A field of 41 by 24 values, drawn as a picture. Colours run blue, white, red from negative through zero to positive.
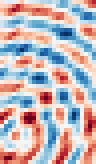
Odd rows or columns: none. Mirror symmetry: none. Ninth with the highest average: bottom left. Rings: centred on the bottom left.
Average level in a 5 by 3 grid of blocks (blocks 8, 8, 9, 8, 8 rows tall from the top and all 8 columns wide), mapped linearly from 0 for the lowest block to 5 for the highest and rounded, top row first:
3 2 1 / 2 0 1 / 2 2 1 / 3 3 3 / 5 3 5
